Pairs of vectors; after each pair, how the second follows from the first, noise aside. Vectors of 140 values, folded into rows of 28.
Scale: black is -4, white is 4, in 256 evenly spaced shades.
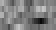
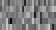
shuffled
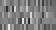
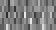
shuffled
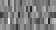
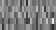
shuffled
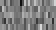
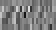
shuffled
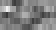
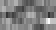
reversed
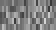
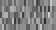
sign-scrambled
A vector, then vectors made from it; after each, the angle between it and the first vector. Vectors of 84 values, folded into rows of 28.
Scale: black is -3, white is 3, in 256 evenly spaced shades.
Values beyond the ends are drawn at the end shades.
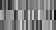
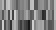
partly opposed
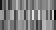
nearly parallel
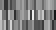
partly aligned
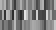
partly opposed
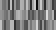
orthogonal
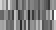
nearly opposite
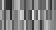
partly aligned
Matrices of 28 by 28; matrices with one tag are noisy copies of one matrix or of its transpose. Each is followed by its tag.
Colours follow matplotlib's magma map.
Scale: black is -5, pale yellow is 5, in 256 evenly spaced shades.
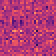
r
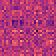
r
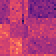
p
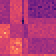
p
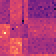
p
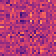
r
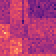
p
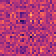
r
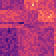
p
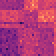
p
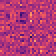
r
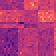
p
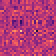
r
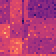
p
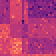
p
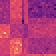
p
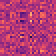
r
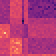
p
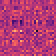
r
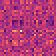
r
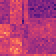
p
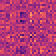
r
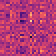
r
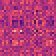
r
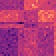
p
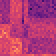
p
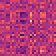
r
